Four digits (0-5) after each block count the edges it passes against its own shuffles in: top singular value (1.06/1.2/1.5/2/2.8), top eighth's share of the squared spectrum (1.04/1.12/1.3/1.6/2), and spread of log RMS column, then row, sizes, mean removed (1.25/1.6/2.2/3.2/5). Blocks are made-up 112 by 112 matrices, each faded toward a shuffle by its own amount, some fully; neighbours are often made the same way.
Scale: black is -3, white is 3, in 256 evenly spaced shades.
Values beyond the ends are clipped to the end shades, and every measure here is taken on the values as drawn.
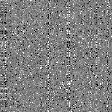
4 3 3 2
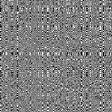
5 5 4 3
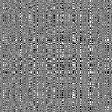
5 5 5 3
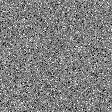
0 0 0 0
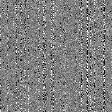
2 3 4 0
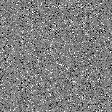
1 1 2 0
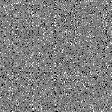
4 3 2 1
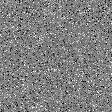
1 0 0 0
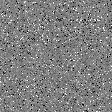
2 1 0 0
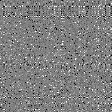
4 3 2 2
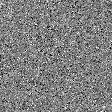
0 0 0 0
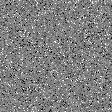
0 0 0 0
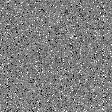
1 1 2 0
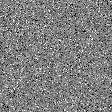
0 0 0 0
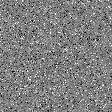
0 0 0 0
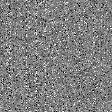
1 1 2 0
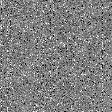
1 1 3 0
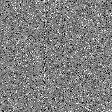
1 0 1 0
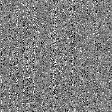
1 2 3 0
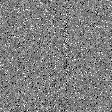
1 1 1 0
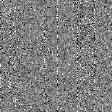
2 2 4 0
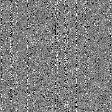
2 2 3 0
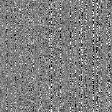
2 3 4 0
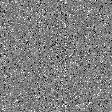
1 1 2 0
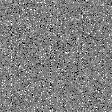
1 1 2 0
